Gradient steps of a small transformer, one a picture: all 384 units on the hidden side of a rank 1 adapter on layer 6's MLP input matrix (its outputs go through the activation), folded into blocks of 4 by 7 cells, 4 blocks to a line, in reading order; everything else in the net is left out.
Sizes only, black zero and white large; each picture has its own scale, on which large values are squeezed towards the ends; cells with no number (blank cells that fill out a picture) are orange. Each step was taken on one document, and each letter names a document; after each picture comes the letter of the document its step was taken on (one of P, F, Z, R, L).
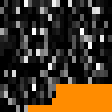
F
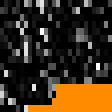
F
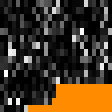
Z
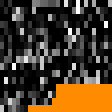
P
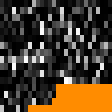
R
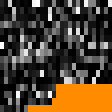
R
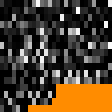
P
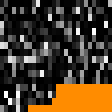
R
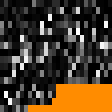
R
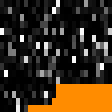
Z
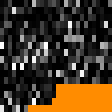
R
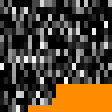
P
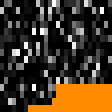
F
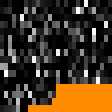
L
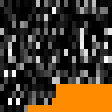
Z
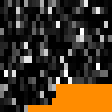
F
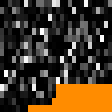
F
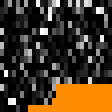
F
